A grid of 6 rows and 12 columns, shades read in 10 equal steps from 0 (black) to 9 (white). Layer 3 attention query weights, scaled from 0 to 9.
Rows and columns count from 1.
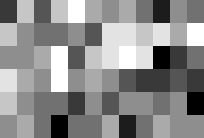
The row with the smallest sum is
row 5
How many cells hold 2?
6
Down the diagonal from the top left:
2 5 6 9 2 4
